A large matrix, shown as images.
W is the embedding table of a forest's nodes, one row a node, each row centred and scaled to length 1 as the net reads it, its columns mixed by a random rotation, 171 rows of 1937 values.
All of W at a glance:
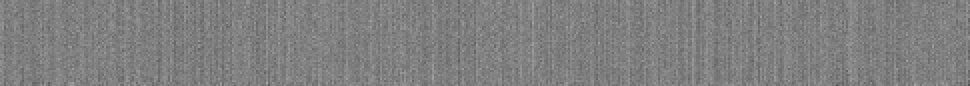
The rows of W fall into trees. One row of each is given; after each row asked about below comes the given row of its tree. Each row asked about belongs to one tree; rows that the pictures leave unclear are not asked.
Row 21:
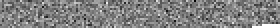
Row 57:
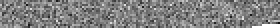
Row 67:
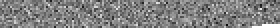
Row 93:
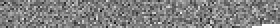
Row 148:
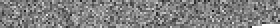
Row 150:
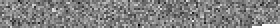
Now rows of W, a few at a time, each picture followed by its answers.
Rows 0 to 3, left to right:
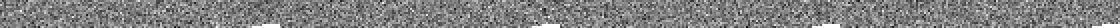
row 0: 93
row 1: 67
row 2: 21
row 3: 21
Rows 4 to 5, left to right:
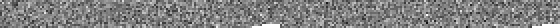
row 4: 93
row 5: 21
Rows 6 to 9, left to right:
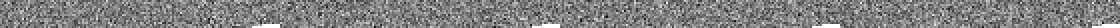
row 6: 93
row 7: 21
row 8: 21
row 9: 148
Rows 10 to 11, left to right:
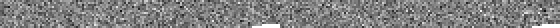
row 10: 148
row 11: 67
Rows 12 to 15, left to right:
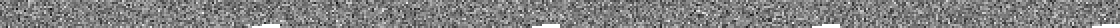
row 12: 93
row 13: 150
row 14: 21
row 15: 93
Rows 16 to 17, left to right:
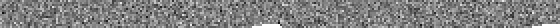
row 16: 57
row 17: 150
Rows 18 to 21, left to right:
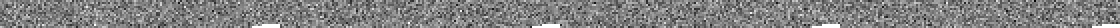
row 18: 148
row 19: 21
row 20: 150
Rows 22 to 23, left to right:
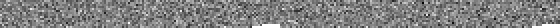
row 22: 21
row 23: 67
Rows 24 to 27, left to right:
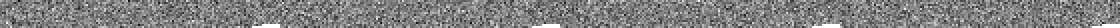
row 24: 150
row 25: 93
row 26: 93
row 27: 148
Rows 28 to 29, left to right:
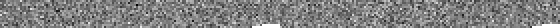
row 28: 21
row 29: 148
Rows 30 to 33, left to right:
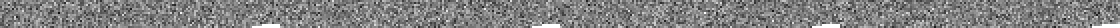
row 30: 93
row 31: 148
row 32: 148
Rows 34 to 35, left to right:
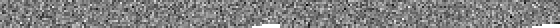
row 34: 57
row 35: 57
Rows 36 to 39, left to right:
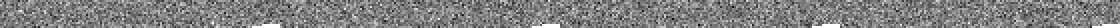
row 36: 93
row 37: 148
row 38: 150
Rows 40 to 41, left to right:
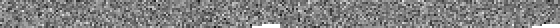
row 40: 21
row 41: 93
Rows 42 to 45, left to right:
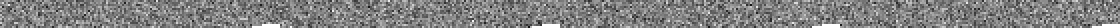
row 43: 150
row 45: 150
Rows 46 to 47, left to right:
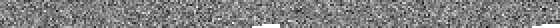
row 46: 21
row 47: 67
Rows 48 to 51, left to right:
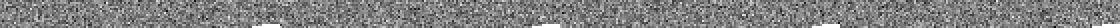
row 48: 21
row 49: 150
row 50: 57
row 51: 21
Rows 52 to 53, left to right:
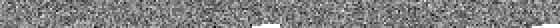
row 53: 150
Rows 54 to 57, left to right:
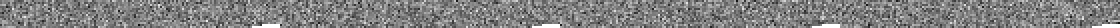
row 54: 150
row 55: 150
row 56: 150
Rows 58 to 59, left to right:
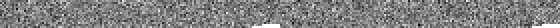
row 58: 93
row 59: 150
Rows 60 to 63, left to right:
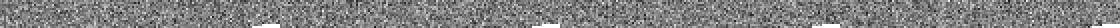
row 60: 148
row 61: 21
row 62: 21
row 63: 150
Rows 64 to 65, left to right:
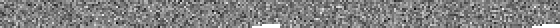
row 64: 148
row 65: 57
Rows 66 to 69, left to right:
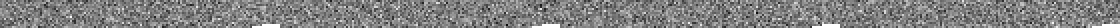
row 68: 21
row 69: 93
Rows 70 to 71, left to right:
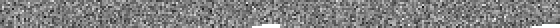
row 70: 93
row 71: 57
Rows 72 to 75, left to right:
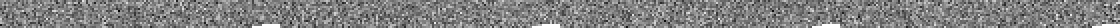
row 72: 150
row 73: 93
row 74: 148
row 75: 148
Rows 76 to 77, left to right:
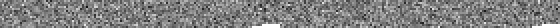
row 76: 67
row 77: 21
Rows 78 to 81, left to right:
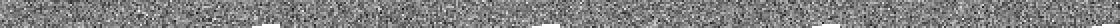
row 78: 21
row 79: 93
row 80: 148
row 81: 57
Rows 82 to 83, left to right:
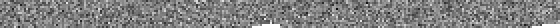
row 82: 93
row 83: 150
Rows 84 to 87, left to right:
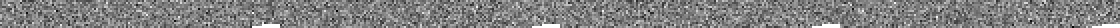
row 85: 21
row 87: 93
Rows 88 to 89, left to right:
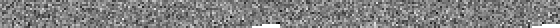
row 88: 57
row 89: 148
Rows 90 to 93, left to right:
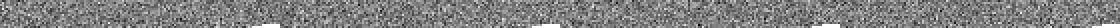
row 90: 93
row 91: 93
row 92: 150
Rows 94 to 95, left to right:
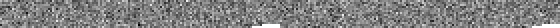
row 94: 150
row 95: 93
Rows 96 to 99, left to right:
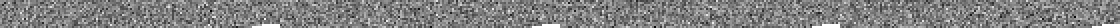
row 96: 93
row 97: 150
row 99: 21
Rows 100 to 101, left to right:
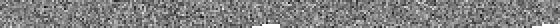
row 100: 57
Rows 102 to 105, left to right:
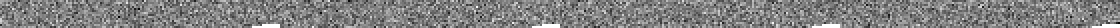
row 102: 150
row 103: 21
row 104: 93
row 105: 57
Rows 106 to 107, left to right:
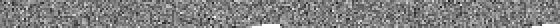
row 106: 93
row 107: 150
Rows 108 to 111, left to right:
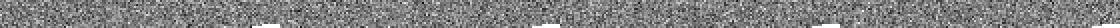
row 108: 21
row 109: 67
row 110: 150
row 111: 93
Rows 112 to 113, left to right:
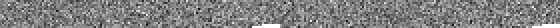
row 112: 21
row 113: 93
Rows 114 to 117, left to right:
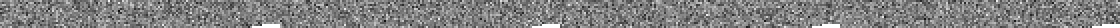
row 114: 150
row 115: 148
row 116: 21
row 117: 21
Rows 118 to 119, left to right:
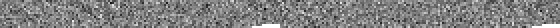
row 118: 67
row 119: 93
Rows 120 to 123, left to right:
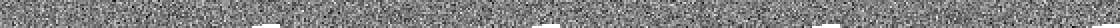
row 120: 57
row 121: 93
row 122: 67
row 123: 93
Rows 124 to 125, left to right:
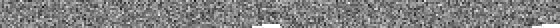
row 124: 21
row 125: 150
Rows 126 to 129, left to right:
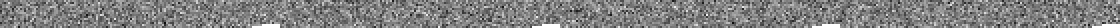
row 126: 93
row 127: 21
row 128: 67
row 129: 148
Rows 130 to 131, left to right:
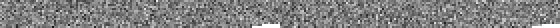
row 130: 21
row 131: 93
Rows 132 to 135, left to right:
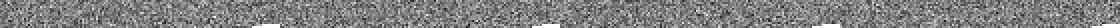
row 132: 93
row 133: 21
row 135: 148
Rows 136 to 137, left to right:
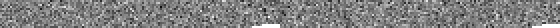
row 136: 67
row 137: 148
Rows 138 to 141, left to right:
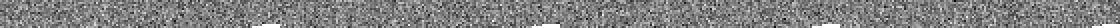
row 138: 148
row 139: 57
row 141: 57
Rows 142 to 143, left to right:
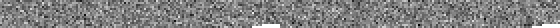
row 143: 150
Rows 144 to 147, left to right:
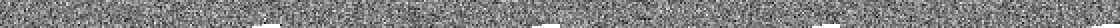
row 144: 93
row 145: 150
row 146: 21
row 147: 57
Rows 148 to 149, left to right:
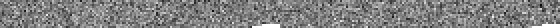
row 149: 67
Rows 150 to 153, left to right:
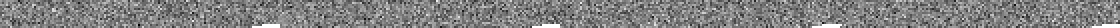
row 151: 21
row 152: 148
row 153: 57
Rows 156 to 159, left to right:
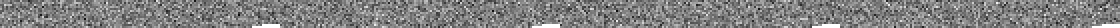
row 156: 21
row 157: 148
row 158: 21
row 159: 67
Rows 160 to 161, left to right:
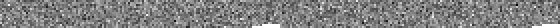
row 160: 21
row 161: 57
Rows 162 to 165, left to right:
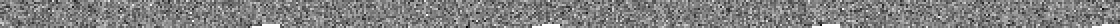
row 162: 150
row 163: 21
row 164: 150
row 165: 67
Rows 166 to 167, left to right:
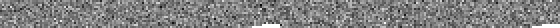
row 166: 67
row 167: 150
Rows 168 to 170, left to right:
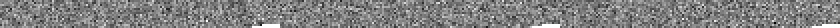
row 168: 150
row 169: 67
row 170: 57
